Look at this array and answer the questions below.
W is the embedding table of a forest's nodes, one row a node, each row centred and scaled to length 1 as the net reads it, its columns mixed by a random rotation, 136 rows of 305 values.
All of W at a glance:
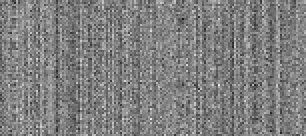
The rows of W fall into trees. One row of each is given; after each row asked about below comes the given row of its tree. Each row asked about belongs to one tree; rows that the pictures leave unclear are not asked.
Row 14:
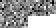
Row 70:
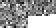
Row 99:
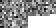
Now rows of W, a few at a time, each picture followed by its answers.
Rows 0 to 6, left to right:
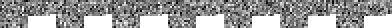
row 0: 99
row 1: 99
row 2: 99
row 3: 99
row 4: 70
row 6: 99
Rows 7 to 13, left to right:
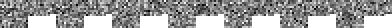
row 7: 99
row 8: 99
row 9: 70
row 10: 14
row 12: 99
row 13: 70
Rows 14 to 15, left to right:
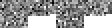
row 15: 99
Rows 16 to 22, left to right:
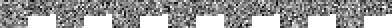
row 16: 14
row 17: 14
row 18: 99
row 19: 99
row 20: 14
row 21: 99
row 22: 99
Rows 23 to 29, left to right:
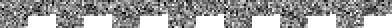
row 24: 14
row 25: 14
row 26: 70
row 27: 99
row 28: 14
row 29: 14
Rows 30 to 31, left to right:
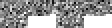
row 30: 14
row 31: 14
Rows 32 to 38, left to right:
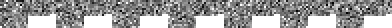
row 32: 70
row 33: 70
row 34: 14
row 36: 70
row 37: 14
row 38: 14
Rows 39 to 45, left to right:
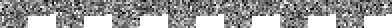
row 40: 70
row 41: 14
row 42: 99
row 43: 70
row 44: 14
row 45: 99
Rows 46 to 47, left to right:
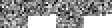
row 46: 99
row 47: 14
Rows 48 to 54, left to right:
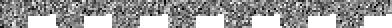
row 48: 99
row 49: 70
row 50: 14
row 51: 14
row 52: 14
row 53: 70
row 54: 14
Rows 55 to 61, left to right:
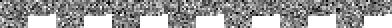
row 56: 14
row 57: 99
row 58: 70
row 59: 70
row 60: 14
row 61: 70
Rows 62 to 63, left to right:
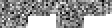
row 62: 14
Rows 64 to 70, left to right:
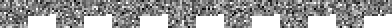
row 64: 70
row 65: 70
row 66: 14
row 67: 99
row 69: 99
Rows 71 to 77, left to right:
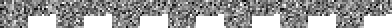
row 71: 99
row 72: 14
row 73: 14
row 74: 14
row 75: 70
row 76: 70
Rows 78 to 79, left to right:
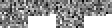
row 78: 70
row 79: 99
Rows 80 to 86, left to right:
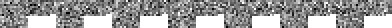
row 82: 70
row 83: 99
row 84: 99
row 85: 99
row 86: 99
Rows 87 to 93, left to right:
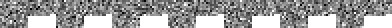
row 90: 70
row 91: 99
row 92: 70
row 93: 14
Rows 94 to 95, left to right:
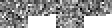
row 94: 70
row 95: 99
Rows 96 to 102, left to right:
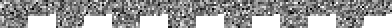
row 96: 14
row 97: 14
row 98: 70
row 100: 70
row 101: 14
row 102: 14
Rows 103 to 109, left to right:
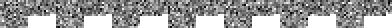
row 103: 14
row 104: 99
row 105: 14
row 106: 99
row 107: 99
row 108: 14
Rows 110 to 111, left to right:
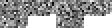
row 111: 14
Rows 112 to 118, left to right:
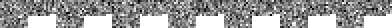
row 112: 14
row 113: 14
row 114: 99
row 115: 14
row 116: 70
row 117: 99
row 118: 14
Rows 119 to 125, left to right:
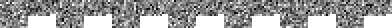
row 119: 14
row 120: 70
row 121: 99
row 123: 14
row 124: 70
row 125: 14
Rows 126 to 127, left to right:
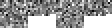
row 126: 70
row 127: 70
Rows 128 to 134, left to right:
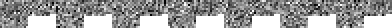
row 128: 14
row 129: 99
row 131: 70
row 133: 14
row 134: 70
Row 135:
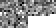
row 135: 70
